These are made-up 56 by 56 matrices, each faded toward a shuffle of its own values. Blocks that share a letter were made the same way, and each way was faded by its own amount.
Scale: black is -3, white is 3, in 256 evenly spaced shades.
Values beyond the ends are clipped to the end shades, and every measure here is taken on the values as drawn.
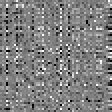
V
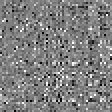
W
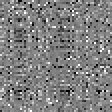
W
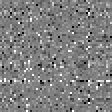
W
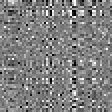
V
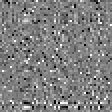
W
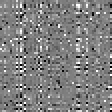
V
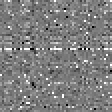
W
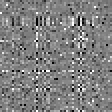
V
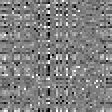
V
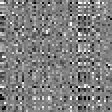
V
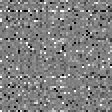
W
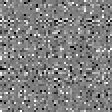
W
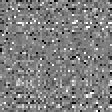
W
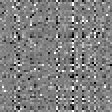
V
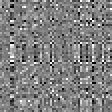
V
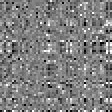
V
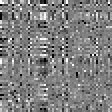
V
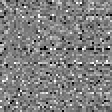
W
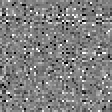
W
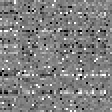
W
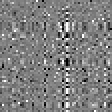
V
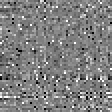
W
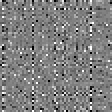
V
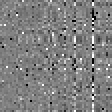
V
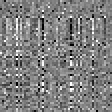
V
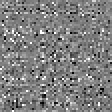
W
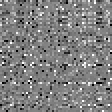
W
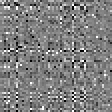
V
